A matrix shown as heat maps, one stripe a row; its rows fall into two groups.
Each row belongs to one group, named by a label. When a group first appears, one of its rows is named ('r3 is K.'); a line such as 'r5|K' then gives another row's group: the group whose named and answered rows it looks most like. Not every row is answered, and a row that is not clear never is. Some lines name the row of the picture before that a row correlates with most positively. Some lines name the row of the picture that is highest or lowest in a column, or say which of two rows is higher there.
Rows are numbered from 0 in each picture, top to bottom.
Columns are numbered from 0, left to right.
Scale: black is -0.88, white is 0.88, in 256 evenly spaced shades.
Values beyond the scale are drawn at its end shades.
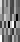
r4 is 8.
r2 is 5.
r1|8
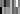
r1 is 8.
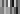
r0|8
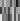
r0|5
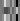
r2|5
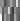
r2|8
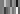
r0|5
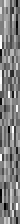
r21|5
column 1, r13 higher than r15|No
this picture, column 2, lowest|29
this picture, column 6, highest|18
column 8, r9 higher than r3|Yes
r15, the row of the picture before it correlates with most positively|1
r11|8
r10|8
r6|8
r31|5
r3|5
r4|5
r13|8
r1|8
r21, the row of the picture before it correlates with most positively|0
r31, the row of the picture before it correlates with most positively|0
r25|5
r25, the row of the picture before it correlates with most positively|0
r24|8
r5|8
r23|5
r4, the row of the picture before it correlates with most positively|0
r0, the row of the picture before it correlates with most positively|0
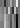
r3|5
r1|8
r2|5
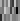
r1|5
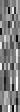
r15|8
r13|5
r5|5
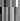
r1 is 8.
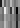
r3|5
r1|5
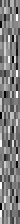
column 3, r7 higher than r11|Yes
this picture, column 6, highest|20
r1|5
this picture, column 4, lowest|20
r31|8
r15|8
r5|8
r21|5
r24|8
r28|5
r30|8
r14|8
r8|8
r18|8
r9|5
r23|5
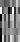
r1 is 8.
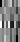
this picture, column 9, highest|0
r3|8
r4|5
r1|5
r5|5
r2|8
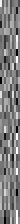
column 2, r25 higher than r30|Yes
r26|8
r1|5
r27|5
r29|8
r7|5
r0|8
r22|8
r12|5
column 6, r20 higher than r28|No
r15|8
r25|5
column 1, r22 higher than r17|No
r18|5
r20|8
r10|5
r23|8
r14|5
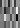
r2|5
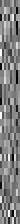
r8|8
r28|8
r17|5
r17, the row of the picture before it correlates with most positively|2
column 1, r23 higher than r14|No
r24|5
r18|8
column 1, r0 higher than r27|Yes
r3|5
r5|8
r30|8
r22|8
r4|5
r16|8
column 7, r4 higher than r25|Yes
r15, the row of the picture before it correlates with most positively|2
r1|5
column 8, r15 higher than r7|No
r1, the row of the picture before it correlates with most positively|2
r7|8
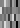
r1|8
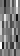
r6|8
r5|5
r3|8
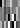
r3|8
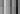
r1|5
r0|5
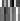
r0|8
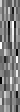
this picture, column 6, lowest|1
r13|5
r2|8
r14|8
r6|8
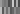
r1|8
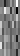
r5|5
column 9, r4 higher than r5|No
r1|5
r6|8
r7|5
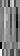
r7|8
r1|5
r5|5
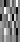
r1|5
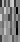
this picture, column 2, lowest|0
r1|5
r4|5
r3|5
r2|8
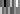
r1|8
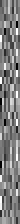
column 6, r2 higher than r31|No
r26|5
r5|8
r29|8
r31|5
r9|5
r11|8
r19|8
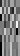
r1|8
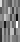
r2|5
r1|8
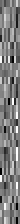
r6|8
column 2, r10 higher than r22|Yes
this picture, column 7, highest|8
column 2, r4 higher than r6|No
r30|8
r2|5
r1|5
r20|5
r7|8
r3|5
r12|5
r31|5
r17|5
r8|8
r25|8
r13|5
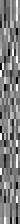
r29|5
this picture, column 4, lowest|7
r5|8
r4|5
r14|8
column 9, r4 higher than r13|No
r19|8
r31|5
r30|5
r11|5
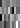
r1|8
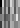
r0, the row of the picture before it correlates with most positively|2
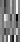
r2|5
